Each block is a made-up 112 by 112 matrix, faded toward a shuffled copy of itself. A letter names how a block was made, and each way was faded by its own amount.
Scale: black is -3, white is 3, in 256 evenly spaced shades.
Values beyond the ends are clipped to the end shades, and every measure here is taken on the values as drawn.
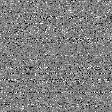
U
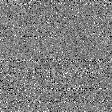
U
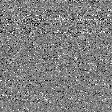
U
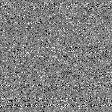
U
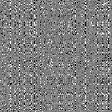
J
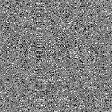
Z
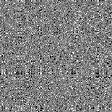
Z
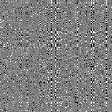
J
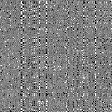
J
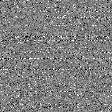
U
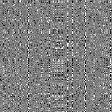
J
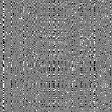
J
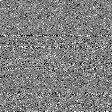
U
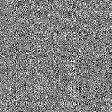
Z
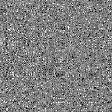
Z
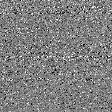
U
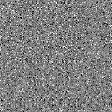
Z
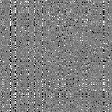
J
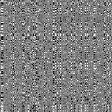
J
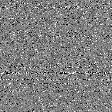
U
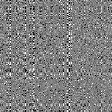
J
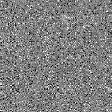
Z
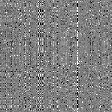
J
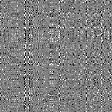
J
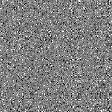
Z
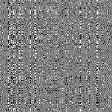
J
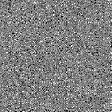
Z
